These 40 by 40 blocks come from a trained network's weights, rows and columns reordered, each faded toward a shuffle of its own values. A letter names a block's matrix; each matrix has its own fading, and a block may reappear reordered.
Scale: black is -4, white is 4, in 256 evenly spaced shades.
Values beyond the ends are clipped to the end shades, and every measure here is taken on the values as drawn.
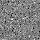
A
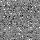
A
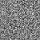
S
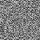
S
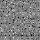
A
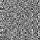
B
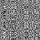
B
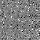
A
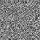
S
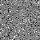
A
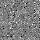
A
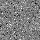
A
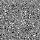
A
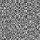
B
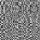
B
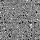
A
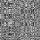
B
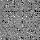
A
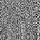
B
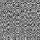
B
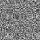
S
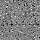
A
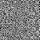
S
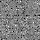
A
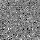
A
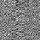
B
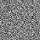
S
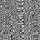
B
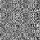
B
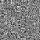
S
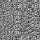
B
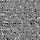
A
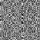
B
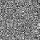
S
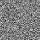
S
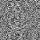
S
